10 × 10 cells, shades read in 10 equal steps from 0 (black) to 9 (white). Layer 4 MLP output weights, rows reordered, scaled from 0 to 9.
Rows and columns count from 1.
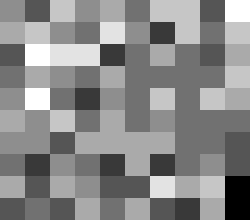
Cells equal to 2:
7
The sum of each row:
56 55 53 48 53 49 48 37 47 37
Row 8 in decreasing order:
6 5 5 4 4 4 3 2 2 2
